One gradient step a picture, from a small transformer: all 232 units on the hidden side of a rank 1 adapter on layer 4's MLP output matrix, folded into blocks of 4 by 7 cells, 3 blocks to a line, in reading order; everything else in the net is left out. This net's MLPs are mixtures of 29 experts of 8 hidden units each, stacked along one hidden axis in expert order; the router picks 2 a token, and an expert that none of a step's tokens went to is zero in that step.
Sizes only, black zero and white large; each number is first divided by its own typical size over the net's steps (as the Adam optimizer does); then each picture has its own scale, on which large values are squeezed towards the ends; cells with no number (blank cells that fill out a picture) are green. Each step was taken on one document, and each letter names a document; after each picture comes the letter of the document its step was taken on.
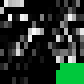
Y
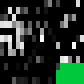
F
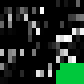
Y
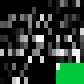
Y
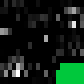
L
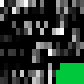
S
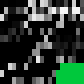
S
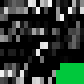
S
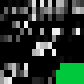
S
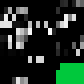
F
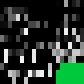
Y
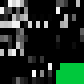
F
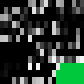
S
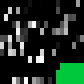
F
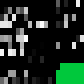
F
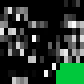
Y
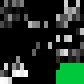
Y
